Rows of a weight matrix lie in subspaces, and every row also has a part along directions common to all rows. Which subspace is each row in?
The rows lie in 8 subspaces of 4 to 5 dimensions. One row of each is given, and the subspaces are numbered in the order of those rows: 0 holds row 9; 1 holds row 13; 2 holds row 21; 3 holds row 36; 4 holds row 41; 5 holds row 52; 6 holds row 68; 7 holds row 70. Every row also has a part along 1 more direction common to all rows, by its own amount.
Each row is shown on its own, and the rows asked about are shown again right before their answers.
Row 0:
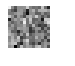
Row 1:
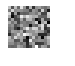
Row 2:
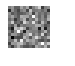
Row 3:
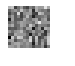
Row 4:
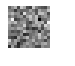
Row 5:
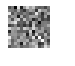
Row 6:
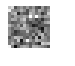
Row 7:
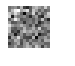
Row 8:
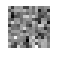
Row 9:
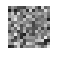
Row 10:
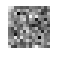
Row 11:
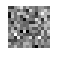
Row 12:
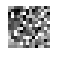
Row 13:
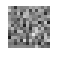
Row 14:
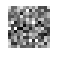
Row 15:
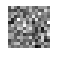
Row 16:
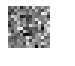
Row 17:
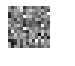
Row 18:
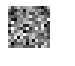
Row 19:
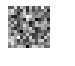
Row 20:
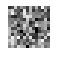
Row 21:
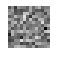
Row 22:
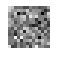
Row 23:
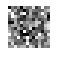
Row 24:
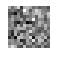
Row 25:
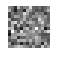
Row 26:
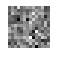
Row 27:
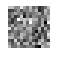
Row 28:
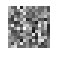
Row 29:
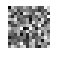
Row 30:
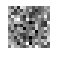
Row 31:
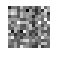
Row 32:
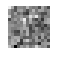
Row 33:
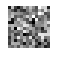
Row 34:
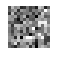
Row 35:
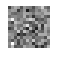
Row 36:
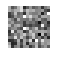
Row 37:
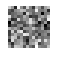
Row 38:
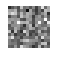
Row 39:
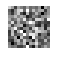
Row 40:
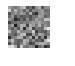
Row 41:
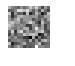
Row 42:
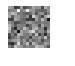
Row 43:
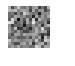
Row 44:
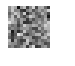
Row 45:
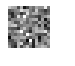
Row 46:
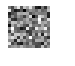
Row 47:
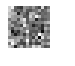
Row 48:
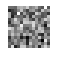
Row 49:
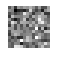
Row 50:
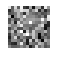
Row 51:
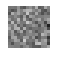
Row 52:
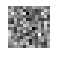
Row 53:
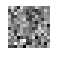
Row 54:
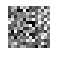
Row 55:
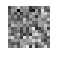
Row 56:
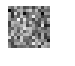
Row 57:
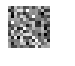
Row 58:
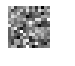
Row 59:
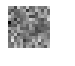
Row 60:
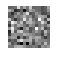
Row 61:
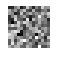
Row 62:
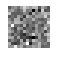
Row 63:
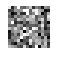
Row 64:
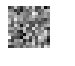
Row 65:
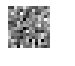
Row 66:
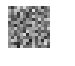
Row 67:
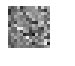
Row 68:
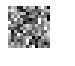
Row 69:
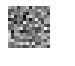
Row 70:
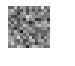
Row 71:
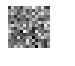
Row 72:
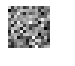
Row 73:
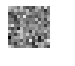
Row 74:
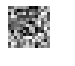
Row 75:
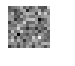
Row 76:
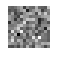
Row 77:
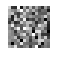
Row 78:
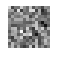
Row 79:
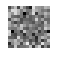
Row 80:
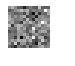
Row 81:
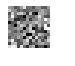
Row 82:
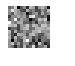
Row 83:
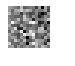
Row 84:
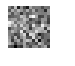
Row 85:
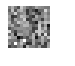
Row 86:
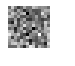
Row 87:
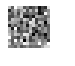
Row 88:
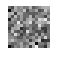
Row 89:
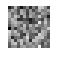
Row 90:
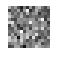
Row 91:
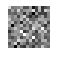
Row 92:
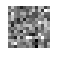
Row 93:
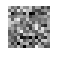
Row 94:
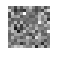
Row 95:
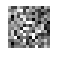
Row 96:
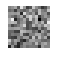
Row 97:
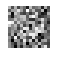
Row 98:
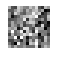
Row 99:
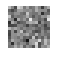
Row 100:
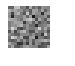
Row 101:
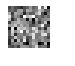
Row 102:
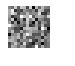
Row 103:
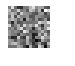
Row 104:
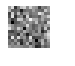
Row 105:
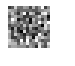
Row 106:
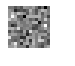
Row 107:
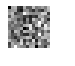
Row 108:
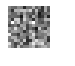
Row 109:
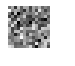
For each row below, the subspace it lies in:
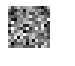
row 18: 2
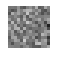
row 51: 7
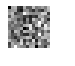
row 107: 3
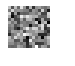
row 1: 7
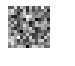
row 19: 7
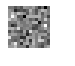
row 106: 0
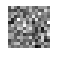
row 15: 1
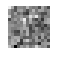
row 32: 3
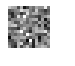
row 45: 0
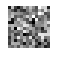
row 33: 1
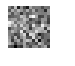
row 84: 6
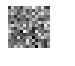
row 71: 4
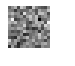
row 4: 6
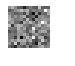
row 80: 4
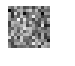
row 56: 1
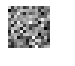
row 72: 0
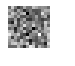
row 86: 5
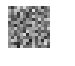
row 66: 0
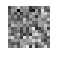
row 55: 4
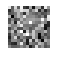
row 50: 0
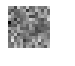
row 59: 6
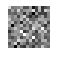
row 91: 4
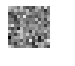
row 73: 0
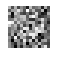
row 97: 6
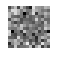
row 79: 2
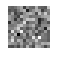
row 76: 6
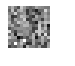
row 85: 5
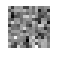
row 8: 7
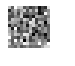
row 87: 1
